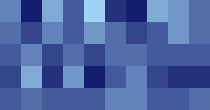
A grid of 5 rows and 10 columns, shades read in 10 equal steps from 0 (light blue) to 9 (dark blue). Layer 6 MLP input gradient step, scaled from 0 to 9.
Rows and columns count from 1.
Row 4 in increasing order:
2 3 4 6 7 7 8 8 8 9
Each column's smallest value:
4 2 2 3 0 4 4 2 3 5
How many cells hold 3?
4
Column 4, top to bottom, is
6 6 5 3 6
